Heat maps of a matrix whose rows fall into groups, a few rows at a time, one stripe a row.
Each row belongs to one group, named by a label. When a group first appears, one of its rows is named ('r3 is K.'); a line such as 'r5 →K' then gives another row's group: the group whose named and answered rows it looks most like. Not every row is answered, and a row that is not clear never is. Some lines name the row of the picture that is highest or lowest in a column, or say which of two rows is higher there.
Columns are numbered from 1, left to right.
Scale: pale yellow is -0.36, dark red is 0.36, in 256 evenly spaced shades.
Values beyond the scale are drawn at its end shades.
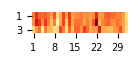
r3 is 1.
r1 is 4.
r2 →4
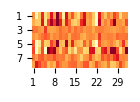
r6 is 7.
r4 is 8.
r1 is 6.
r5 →6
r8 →1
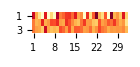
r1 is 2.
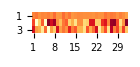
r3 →2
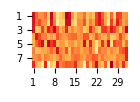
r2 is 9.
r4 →1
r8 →2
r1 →9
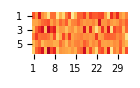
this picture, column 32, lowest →4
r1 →9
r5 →1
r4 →4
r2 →8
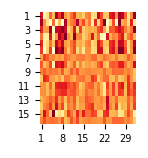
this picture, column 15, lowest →6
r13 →8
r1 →7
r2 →2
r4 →6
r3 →7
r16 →4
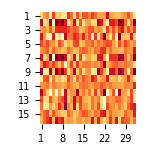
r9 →7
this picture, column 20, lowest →4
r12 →2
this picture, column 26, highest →16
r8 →4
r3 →6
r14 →6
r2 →7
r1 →1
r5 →9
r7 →7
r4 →2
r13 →6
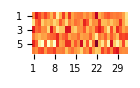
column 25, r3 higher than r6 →No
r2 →1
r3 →9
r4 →6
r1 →4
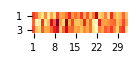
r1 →2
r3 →6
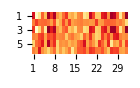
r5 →8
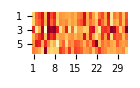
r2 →8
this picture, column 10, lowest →3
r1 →8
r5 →4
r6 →1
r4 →8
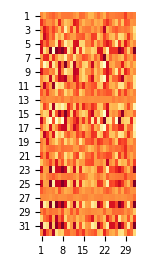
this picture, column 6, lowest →16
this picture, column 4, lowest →16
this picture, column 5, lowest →6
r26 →9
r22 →8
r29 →4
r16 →2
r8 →6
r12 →9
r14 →1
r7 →4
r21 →9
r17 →6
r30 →8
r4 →1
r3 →4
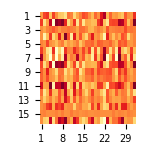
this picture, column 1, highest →7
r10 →9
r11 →7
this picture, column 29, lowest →6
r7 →2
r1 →4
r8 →7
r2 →7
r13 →6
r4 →6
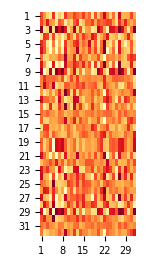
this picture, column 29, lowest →5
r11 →1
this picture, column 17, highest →5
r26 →4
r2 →9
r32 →6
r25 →1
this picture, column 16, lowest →14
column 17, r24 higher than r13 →No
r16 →6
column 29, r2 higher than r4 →Yes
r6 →2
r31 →9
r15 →9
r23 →9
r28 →1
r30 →1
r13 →9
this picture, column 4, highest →3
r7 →6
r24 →2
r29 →7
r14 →6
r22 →8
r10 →4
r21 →2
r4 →1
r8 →2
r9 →7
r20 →7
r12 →6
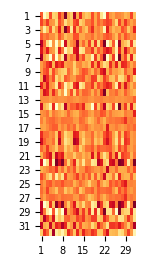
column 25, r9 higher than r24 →No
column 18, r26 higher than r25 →Yes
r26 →9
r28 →7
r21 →8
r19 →9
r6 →9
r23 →8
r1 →6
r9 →4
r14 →2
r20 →9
